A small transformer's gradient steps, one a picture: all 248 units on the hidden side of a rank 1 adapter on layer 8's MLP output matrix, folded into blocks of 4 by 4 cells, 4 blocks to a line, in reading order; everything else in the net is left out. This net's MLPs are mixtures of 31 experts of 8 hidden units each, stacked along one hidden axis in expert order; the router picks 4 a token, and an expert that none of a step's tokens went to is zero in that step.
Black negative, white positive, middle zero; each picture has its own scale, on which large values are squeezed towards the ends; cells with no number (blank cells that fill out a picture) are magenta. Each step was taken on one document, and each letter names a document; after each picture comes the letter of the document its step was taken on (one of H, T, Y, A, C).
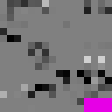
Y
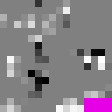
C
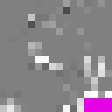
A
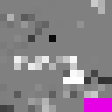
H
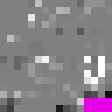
A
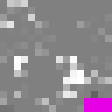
H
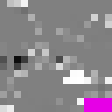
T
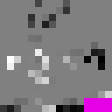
C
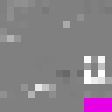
Y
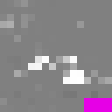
H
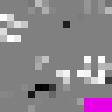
Y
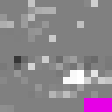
H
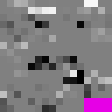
H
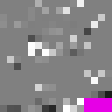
C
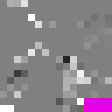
T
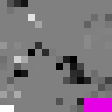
T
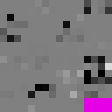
Y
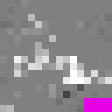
H
